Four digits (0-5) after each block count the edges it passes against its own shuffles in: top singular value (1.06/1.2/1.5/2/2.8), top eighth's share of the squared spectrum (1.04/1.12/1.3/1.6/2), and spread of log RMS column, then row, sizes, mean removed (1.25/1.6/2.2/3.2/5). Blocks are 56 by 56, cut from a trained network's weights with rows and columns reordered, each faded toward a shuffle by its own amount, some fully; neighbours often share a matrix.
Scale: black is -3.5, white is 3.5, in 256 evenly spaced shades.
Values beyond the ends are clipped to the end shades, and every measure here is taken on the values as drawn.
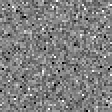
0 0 0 0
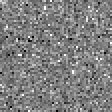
0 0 0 0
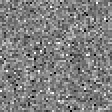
1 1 0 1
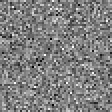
0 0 0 0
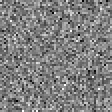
0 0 0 0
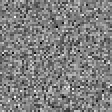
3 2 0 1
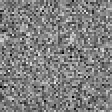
2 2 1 0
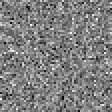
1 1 0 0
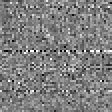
4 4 0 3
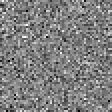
2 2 0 1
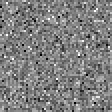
1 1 0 0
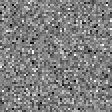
1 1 0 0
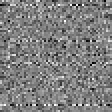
4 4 0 3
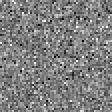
1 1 0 0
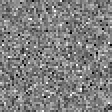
0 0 0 0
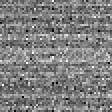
4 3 1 1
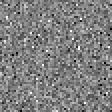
0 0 0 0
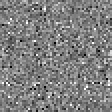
1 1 0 1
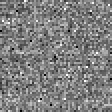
1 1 0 0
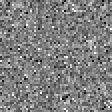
2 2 1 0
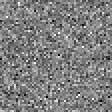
1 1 0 0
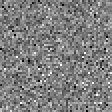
1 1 0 0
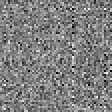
3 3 2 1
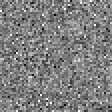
1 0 0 0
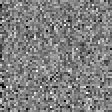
2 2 1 2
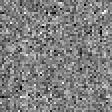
2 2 0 1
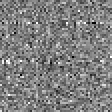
2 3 0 2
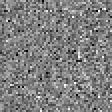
1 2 0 1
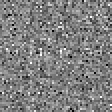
1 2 0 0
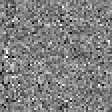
2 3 2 2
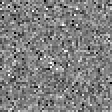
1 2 1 0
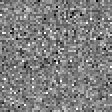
1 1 0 1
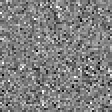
1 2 1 1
